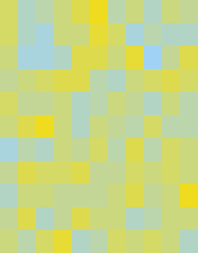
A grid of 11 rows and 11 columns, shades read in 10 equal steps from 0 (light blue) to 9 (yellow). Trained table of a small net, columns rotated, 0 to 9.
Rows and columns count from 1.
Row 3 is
5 1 1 2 7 7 5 8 0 4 7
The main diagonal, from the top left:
6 2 1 7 2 5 3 6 4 5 2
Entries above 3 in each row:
7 5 7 9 7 7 6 11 10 8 7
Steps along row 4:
up up up same down down up up up down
